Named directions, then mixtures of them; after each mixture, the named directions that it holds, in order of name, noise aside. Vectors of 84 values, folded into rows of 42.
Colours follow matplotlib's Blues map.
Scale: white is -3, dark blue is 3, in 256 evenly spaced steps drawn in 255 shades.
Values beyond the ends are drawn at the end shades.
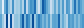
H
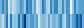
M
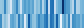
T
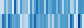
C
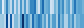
H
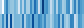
C, H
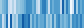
H, M, T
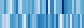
T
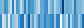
C, H, T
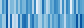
H, M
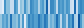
C, H, T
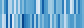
H, M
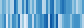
C, H, T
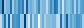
H, M, T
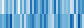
C, H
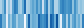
M, T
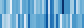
T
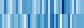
T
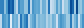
C, M, T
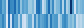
H, M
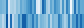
H, M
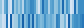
H, M, T
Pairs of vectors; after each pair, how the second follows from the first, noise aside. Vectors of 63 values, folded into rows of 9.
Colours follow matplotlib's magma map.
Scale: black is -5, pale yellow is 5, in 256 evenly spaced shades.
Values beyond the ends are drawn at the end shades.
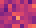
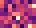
scaled up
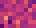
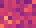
sign-scrambled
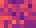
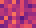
sign-scrambled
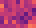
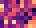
scaled up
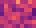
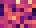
scaled up
